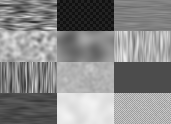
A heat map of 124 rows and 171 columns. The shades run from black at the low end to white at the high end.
It is made of 4 by 3 panels. Panel 1,1: middling, streaked across, strong in contrast. Panel 1,2: very low, checkered, faint in contrast. Panel 1,3: middling, streaked across, faint in contrast. Panel 2,1: high, blotchy. Panel 2,2: middling, smooth. Panel 2,3: high, streaked downward. Panel 3,1: middling, streaked downward, strong in contrast. Panel 3,2: high, blotchy, faint in contrast. Panel 3,3: low, flat. Panel 4,1: low, streaked across, faint in contrast. Panel 4,2: very high, smooth, faint in contrast. Panel 4,3: high, checkered.
